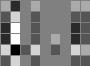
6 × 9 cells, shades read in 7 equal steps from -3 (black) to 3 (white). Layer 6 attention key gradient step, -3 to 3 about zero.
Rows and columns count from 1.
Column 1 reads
1 -1 -2 -2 2 -1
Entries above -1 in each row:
8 5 5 5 6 5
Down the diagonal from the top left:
1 2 0 -1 0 0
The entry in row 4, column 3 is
0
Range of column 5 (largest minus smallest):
0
